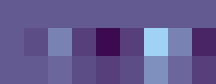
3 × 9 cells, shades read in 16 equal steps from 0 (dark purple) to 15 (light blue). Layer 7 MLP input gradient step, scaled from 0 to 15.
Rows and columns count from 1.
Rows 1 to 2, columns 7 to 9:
6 6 6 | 15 9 2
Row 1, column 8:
6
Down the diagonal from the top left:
6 5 7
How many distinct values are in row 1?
1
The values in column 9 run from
2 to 6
